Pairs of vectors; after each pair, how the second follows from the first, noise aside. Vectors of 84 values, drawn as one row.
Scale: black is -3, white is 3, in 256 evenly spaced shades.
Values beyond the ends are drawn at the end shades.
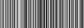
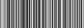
wrapped around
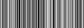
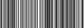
negated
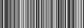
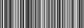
wrapped around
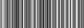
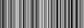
negated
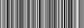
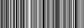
wrapped around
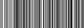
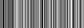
negated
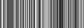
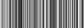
wrapped around
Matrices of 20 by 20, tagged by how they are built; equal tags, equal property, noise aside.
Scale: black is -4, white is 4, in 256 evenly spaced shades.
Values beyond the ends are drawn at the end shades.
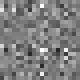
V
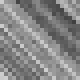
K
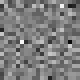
V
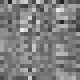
V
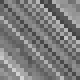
K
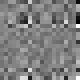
V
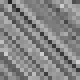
K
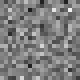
V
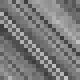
K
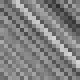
K
